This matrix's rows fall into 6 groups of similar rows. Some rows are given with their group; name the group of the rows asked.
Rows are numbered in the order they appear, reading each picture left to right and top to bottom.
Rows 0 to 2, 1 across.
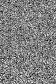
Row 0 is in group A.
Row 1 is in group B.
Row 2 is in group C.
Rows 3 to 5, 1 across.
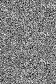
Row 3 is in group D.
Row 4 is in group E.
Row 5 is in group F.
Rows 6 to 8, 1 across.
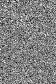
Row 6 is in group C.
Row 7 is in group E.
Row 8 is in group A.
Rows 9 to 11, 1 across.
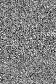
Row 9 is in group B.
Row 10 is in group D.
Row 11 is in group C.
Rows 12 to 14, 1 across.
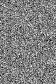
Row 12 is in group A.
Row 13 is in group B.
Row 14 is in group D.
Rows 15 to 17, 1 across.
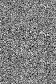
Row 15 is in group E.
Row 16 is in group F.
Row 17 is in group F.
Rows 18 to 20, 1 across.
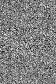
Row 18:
F
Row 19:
C
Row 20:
B
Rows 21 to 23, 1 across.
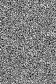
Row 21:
E
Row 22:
D
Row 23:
F
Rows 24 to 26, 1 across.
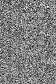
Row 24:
F
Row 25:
F
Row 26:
D
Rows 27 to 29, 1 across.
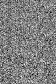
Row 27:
B
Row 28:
B
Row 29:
F
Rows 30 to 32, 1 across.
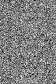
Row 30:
F
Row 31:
B
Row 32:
F
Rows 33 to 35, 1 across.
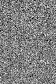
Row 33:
F
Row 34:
B
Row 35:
E
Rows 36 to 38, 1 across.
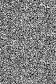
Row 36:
F
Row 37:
D
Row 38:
F
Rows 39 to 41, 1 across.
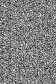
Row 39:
A
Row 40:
C
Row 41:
B
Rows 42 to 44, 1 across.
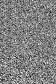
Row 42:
B
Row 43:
A
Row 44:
C
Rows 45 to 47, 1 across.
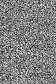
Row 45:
E
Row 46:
C
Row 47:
C
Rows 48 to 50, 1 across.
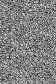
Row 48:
E
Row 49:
C
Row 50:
C
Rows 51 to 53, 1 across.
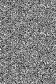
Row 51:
E
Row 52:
E
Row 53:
B
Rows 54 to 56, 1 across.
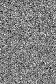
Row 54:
A
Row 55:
E
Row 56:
B
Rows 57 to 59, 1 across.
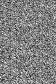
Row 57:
A
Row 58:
C
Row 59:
C
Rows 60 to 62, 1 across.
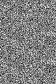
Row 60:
E
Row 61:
D
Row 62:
D
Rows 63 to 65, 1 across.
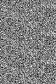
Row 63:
D
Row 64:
D
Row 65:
D
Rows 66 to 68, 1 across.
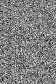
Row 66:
A
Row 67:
B
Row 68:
B
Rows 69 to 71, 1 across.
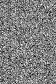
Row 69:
B
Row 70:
C
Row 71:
F
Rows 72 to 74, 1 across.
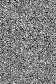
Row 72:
C
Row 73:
F
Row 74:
E
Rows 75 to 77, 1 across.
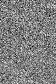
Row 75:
D
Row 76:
F
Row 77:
C
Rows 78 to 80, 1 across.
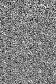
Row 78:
E
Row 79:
A
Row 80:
A
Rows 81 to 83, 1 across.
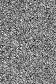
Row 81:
F
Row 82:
C
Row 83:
C
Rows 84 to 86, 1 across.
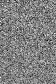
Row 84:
C
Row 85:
B
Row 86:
E
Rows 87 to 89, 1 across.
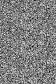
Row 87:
F
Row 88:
F
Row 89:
D
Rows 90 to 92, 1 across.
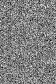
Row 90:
E
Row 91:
B
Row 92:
D
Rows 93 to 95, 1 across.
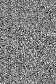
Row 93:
B
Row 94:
D
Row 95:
B
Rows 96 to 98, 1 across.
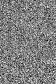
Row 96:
F
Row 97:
B
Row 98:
D
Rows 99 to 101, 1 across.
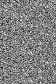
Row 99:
C
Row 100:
A
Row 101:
A
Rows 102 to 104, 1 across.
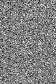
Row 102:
E
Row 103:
A
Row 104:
A
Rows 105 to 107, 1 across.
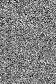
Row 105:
C
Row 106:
B
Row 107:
E
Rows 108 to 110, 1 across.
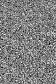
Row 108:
A
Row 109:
D
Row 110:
D
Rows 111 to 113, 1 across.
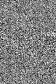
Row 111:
C
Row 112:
D
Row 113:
B
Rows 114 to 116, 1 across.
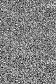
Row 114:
D
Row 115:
C
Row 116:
D
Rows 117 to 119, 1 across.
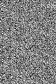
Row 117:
D
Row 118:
C
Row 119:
C
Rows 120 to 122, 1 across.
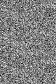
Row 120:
D
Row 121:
C
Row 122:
D
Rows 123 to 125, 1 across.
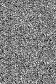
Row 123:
A
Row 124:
B
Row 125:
B
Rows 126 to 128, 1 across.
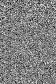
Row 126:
E
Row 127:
A
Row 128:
B
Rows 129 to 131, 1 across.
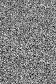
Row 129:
E
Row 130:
C
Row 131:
F
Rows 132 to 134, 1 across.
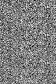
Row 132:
F
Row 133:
F
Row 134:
F
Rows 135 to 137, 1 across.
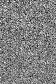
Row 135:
C
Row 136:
F
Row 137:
E
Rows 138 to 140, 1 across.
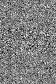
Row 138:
E
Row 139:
F
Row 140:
B
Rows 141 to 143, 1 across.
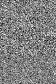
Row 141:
C
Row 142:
D
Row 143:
A
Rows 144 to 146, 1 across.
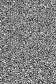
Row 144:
E
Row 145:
E
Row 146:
A
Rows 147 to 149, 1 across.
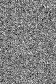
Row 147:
B
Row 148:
A
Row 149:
F
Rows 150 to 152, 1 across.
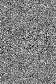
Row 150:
E
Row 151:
F
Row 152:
E
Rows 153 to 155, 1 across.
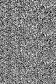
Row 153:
B
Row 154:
B
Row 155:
B
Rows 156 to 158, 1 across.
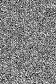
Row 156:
D
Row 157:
E
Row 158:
C
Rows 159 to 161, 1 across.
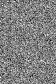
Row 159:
C
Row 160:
B
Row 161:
E
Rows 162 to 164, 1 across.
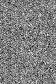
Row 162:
A
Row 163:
F
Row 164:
B
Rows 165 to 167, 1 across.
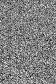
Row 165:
E
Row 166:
B
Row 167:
C
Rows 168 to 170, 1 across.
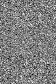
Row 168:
A
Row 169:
A
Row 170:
F
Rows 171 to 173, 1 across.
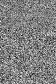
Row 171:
E
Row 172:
D
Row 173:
C
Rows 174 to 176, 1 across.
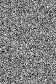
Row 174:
B
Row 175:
C
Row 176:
F
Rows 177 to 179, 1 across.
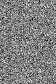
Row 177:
E
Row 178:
B
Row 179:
A
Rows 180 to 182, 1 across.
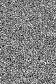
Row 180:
A
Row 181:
D
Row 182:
E
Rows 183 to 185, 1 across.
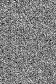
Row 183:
C
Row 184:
B
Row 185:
A
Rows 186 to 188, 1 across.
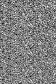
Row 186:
A
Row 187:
A
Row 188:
A
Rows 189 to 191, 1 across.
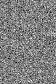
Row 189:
B
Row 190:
D
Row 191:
A
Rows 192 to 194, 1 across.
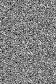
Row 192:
E
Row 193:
A
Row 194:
A
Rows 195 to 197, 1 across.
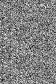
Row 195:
E
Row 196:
C
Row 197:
C
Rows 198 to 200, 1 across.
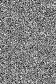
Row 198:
D
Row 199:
E
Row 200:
B
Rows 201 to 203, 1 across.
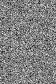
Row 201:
E
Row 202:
C
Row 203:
A
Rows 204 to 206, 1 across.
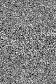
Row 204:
A
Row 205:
D
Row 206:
F
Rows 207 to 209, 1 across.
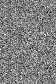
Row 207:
B
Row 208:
E
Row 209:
B
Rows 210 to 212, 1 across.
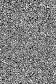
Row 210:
F
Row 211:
E
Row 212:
A
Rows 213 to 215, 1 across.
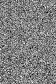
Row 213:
B
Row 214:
E
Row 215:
F
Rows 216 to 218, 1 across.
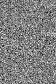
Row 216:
B
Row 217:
D
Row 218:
A
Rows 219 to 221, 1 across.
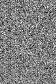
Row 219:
B
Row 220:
A
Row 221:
B
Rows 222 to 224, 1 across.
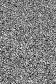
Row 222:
A
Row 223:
C
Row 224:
F
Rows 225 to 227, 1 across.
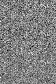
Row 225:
E
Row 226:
F
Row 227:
E
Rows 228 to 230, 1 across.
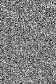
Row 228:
D
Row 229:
B
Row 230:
A
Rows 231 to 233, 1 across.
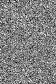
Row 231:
C
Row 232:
E
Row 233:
A
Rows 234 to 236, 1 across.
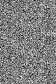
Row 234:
F
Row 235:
D
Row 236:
F
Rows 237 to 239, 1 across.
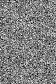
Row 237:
C
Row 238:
D
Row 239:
F
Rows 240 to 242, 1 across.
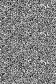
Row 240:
E
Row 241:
E
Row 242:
E
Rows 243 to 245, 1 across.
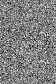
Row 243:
E
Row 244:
F
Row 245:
E
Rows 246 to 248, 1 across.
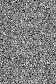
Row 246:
F
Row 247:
A
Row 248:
F
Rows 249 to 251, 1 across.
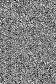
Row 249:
C
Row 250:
A
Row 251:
B
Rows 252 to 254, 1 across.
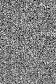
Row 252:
F
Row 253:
D
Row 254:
B
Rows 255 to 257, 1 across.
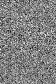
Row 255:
C
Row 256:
E
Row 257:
B
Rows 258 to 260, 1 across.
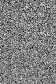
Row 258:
F
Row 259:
E
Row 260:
B
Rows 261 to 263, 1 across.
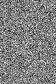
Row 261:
B
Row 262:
A
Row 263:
E
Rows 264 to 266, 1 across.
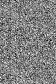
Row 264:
C
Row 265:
B
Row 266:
C
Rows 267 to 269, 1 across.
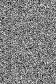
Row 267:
E
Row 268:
A
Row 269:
B
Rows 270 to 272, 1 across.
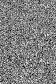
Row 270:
E
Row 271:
B
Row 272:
F
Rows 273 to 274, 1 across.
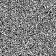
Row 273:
B
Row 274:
A
